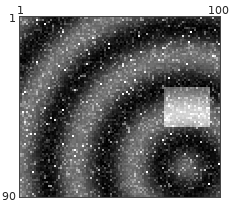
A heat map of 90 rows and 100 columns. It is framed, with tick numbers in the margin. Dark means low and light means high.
No overall slope runs across the table. In the middle right lies a patch that is higher than the rest. On average the colour sits 30% of the way up the scale. The middle right is the ninth with the highest average. Concentric rings centre on the bottom right. The bottom right is the ninth with the lowest average. Neither half mirrors the other.
